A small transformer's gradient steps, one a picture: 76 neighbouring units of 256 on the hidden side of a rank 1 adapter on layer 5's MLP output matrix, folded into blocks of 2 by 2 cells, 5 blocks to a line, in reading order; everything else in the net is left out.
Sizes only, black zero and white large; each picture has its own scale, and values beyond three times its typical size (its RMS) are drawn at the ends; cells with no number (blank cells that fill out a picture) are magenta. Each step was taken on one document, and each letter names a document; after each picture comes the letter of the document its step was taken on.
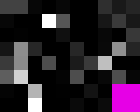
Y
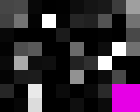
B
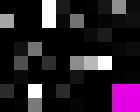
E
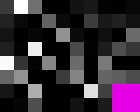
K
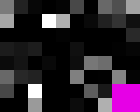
Y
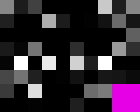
Y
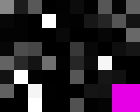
Y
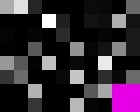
K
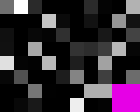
K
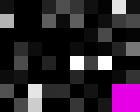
E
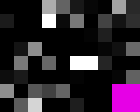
E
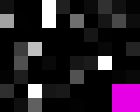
E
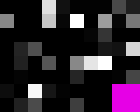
E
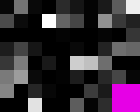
Y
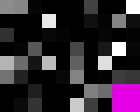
K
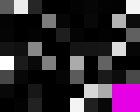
K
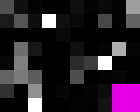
B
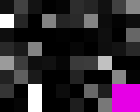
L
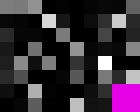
K
